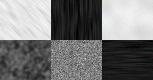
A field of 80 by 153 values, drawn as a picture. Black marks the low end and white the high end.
The table splits into 2 rows of 3 panels. Panel 1,1: very high, slanting down to the right, faint in contrast. Panel 1,2: very low, streaked downward, faint in contrast. Panel 1,3: very high, smooth, faint in contrast. Panel 2,1: low, blotchy. Panel 2,2: middling, fine-grained. Panel 2,3: very low, streaked across, faint in contrast.
